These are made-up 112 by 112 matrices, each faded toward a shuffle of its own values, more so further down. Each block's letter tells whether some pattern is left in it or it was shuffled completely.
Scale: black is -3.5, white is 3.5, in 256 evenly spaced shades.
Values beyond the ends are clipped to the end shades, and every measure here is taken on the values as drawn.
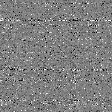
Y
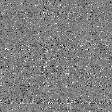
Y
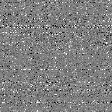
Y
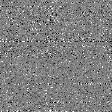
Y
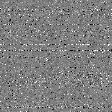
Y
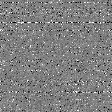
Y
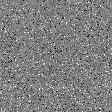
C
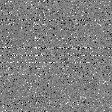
Y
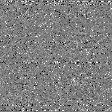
Y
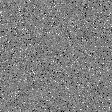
C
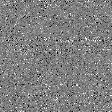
Y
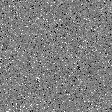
C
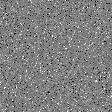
C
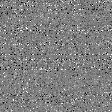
Y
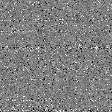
Y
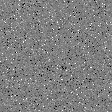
C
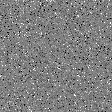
C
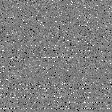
Y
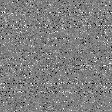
Y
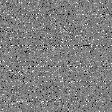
Y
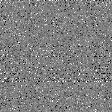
Y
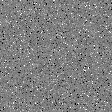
C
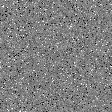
C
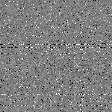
Y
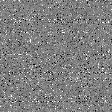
Y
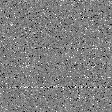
Y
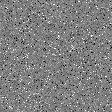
C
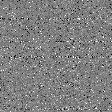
Y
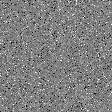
C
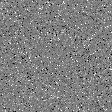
C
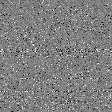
Y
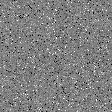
C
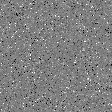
C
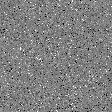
C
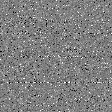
Y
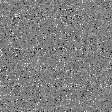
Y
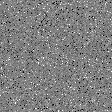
C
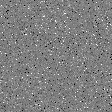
C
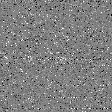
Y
